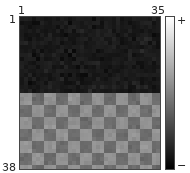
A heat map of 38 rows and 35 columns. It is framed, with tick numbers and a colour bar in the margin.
It is made of 2 by 1 panels. Panel 1,1: very low, fine-grained, faint in contrast. Panel 2,1: middling, checkered.
